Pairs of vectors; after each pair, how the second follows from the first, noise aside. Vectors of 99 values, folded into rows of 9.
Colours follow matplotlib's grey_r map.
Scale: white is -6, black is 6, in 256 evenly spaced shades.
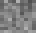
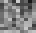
scaled up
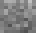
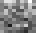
scaled up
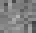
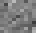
sign-scrambled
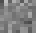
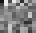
scaled up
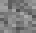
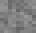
shrunk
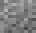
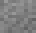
shrunk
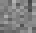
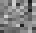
scaled up
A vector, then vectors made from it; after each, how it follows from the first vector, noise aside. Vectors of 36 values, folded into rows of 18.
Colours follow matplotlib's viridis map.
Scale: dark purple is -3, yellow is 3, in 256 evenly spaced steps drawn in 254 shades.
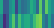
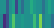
partly zeroed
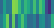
reversed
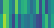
negated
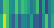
negated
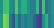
negated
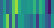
reversed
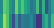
negated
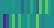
partly zeroed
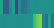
partly zeroed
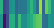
copied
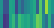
copied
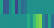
partly zeroed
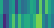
copied
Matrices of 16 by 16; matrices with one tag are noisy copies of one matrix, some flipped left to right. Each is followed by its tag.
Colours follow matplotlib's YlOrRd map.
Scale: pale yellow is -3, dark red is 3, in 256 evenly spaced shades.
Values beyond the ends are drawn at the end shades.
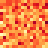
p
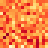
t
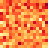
p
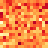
p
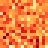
t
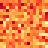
p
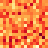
t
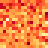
p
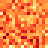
t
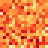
t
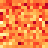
p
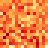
t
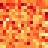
p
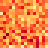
t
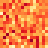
t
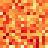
t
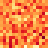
t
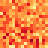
t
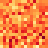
t
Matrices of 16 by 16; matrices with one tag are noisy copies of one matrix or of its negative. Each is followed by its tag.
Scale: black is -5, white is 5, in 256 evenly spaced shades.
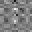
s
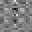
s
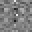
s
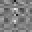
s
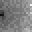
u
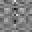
s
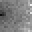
u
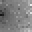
u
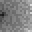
u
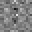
s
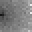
u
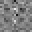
s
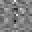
s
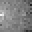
u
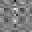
s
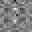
s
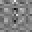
s
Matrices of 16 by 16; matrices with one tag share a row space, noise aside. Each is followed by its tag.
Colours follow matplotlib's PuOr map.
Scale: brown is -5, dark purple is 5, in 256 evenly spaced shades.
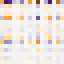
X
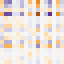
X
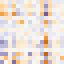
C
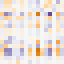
X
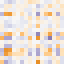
X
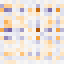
X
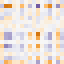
X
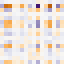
X
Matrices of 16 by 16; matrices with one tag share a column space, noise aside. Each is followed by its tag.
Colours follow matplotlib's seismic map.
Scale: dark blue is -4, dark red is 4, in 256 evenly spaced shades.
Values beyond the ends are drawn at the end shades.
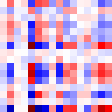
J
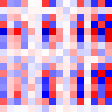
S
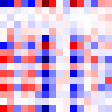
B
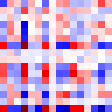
J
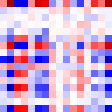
B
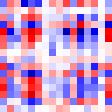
S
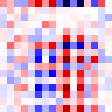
B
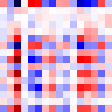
B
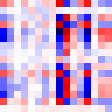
S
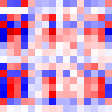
S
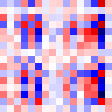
S
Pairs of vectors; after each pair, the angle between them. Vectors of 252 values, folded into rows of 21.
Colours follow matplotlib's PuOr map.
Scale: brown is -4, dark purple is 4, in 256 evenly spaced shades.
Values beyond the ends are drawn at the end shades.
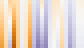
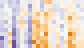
nearly opposite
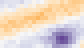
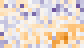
partly opposed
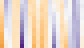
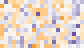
partly aligned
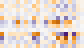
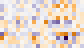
nearly opposite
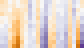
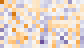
partly aligned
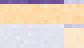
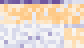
nearly parallel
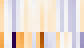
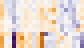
nearly parallel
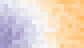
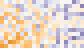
partly opposed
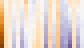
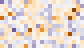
orthogonal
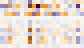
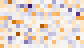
partly opposed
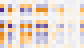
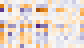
nearly parallel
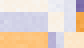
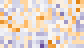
partly opposed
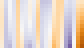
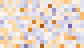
orthogonal
